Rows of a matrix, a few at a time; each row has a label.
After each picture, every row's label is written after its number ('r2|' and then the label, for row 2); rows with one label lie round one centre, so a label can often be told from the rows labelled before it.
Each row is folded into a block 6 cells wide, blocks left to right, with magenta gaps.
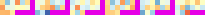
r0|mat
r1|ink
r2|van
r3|mat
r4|ink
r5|van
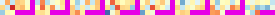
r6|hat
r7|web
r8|mat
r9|hat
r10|hat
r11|mat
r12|mat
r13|van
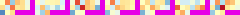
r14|hat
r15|van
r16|hat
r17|hat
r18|hat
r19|mat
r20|hat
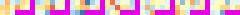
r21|web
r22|ink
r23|ink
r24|hat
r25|van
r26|mat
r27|ink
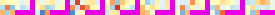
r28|van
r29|van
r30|hat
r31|hat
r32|mat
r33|van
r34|van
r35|van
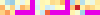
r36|mat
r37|van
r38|web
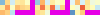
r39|web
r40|web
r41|hat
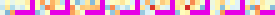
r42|van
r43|hat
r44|mat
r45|van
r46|hat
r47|hat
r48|van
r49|hat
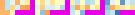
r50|mat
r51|van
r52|ink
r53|ink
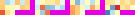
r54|mat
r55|van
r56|mat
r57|hat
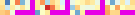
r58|mat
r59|hat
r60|van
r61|mat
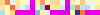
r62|hat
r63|hat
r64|van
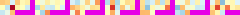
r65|hat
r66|van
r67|mat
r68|web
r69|mat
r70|van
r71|web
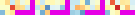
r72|hat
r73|van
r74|ink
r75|hat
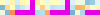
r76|van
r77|van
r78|ink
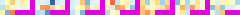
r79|van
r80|ink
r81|ink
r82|hat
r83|mat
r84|web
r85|van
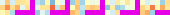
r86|web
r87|ink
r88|web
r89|van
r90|mat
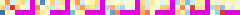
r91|hat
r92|mat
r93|hat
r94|van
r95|mat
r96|web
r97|van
